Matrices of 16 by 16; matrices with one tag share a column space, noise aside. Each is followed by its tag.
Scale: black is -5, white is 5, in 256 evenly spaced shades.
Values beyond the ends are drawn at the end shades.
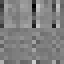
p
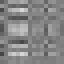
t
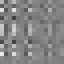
t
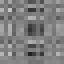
t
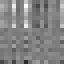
p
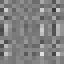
t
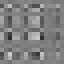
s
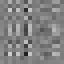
t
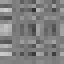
t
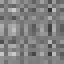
t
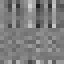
p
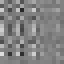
t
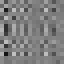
t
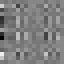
s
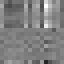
p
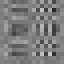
t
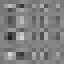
s
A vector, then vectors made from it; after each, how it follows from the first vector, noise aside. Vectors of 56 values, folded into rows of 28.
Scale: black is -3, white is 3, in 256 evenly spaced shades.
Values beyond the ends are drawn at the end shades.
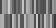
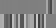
partly zeroed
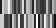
scaled up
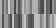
sign-scrambled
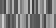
wrapped around
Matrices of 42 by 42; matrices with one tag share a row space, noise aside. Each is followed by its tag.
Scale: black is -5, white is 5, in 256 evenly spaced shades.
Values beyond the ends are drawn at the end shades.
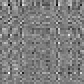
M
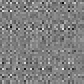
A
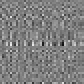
A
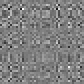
M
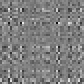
M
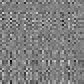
A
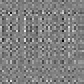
A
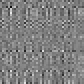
A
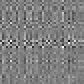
A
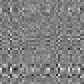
M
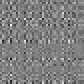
A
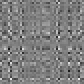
M
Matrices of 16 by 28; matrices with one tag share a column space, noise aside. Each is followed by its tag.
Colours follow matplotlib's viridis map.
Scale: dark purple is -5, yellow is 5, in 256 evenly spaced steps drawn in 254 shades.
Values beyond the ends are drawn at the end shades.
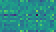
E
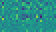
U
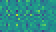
E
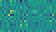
E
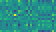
E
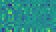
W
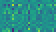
W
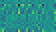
W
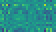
W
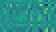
W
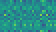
E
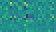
U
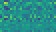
U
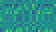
W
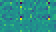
U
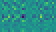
U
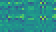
U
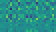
U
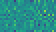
E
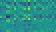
U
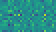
E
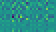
U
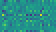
E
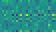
E
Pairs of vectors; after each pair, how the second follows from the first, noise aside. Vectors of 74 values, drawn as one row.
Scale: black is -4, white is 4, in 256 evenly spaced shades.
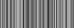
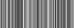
negated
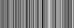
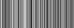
reversed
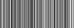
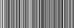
reversed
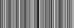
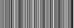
wrapped around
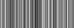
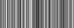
reversed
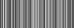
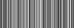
reversed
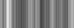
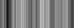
negated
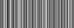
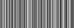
reversed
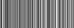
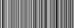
negated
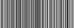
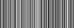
negated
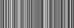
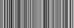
negated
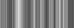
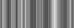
wrapped around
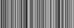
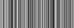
wrapped around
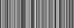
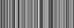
reversed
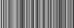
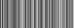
negated
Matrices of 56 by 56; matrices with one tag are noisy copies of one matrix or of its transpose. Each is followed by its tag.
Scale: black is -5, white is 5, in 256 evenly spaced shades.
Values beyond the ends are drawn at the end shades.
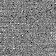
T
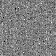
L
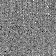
T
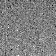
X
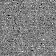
L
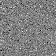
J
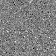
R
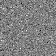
J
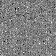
L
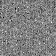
L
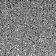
X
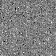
L
